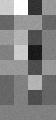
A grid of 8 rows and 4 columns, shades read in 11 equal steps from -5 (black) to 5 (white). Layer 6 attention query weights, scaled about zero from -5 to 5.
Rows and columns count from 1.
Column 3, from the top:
-3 1 -2 -4 -2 2 -2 0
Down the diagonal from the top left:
3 1 -2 0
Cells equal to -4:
1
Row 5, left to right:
1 1 -2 1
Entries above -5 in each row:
4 4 4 4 4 4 4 4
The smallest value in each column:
-1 0 -4 -1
